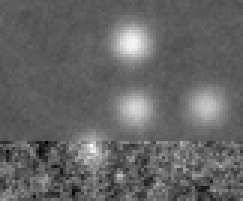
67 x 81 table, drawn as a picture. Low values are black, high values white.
There are four bumps. Most values sit low, with a long tail of high ones. The halves do not mirror each other. The top part is calmer, up to a seam about 70% of the way down.
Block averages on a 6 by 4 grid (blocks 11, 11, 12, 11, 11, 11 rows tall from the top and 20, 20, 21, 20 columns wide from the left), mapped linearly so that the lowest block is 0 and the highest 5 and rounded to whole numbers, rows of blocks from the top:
1 1 2 1 | 1 2 5 1 | 1 1 2 2 | 1 2 4 4 | 0 4 2 2 | 1 1 1 1
